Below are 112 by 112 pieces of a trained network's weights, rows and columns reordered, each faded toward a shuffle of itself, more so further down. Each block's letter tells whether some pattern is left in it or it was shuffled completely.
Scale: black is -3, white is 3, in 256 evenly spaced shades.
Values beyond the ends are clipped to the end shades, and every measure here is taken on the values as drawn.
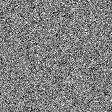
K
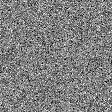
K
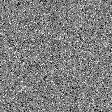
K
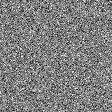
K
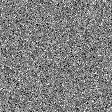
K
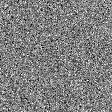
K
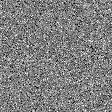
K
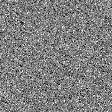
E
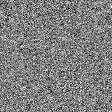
E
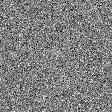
K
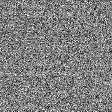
E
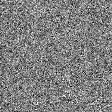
E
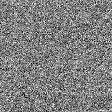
E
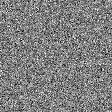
K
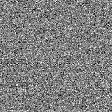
E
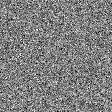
K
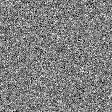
E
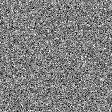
E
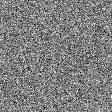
K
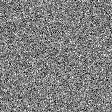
K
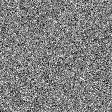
K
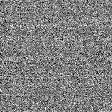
E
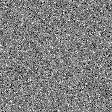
K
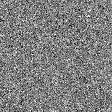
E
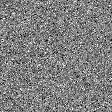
K
